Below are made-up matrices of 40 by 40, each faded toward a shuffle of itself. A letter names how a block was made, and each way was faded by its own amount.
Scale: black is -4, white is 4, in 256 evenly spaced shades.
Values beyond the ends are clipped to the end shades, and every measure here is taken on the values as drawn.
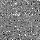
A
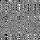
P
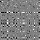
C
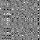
P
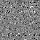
A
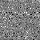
A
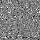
A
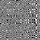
P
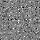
A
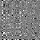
P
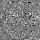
A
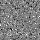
A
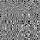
P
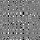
C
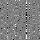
P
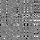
C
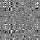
P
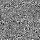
A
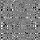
C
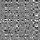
P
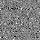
A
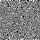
A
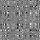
C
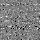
A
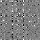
P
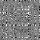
P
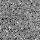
A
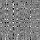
P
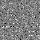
A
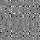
P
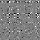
C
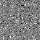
A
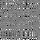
C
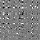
P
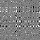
C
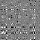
C
